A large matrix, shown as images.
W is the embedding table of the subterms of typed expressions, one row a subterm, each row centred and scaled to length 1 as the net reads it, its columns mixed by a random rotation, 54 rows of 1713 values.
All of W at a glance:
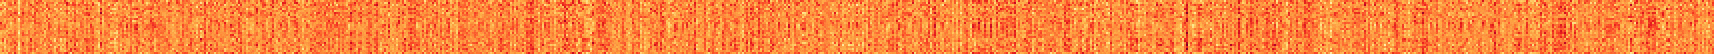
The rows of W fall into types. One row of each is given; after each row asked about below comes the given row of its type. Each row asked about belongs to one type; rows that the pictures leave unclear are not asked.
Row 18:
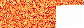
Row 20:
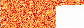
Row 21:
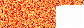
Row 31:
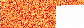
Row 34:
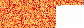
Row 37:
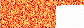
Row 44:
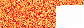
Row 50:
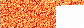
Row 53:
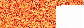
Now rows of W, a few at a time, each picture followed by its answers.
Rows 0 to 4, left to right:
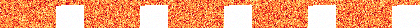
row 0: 53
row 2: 31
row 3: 31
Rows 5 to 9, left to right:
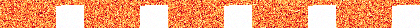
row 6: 37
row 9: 18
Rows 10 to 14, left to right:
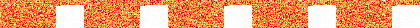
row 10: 44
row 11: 31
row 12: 53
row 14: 53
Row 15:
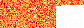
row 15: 50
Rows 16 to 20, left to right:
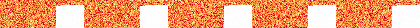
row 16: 34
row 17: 20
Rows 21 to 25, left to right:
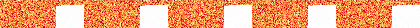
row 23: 18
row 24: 34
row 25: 37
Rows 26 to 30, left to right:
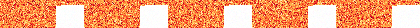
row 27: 34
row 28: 37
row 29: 18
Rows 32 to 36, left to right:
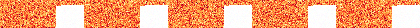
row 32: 37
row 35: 53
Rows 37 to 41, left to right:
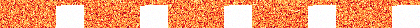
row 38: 44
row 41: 21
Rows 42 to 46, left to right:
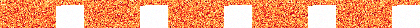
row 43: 53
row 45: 44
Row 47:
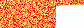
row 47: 18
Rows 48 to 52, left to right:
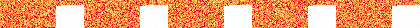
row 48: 37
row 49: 21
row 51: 21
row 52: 31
